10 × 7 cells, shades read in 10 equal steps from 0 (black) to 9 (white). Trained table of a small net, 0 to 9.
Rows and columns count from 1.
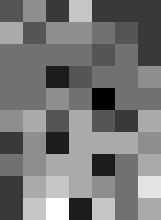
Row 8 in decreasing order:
6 6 6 5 4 4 1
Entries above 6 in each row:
1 0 0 0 0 0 0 0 2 3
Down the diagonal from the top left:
3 3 4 3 0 2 5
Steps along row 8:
up up same down up up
